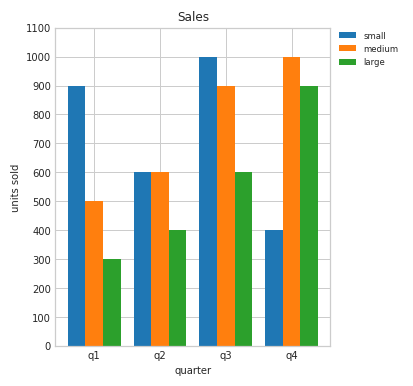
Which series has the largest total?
medium
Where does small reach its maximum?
q3
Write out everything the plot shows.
Title: Sales
x-axis: quarter, ticks q1 q2 q3 q4
y-axis: units sold, ticks 0 100 200 300 400 500 600 700 800 900 1000 1100
Legend: small, medium, large
Values:
small: 900 600 1000 400
medium: 500 600 900 1000
large: 300 400 600 900
